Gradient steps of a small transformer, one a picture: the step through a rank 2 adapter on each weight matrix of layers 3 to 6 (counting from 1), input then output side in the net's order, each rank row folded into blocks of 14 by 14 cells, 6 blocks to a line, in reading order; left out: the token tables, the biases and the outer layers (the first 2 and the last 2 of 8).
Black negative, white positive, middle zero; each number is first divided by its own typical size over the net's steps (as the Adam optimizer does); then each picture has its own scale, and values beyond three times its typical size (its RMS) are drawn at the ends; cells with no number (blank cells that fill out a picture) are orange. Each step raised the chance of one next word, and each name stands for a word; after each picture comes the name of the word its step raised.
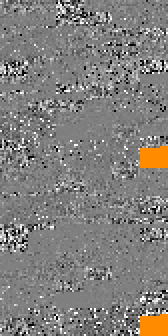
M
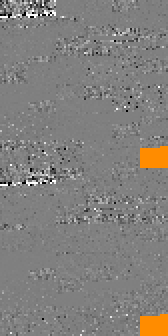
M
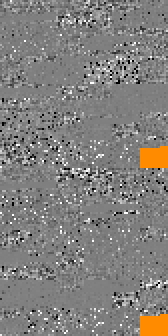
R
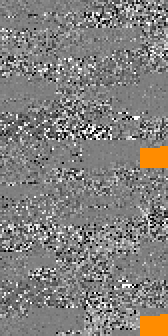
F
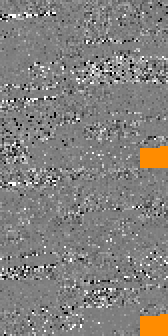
R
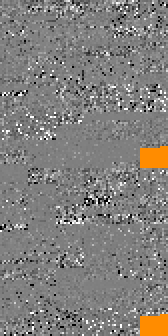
M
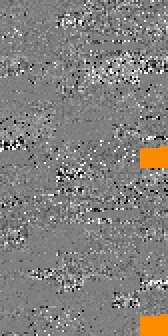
R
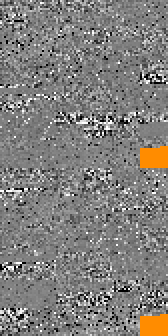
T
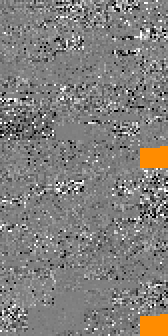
M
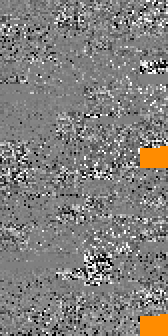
T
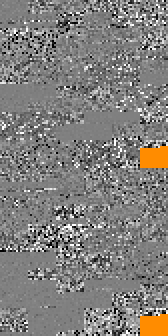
T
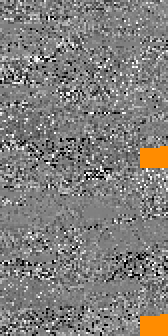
T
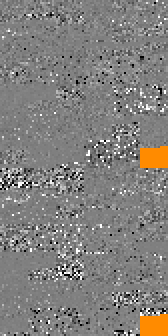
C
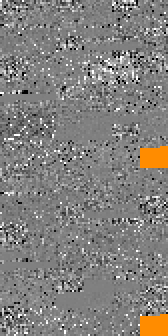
M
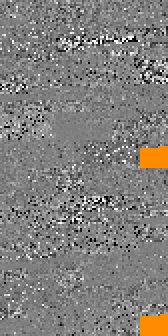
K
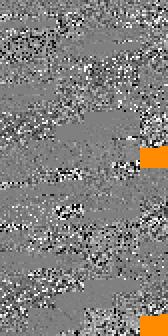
F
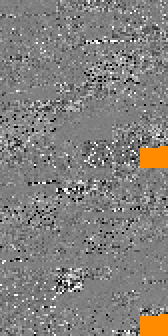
K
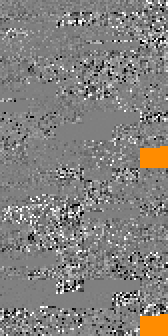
R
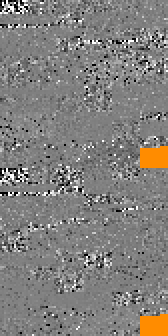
R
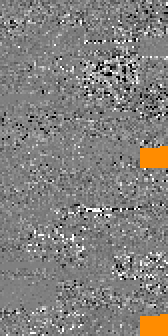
R
